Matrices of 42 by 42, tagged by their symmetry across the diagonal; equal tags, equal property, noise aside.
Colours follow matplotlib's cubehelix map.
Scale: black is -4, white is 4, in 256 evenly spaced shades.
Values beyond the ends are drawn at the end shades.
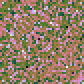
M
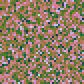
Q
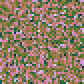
Q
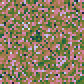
M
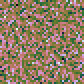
Q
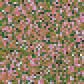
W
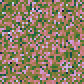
M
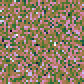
W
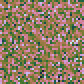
Q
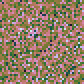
M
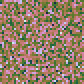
W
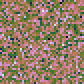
W
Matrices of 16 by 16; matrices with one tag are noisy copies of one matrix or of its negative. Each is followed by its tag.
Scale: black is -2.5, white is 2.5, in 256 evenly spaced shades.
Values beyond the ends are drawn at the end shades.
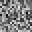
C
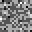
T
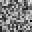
C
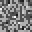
C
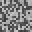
C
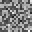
T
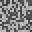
C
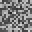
T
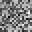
T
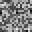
T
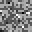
T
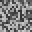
C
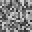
C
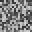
C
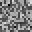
C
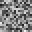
T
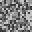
C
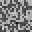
C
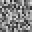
C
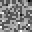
C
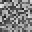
T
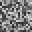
C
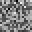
C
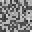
C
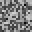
C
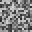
T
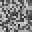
C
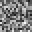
C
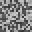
C
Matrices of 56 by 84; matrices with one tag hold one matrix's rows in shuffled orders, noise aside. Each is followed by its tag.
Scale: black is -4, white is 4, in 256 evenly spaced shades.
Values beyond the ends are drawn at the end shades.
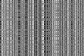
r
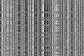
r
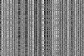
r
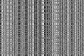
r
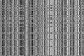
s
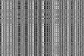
r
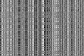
r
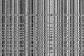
s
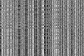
r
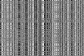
r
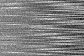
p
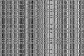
s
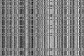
s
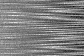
p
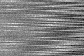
p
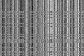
s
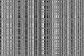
r
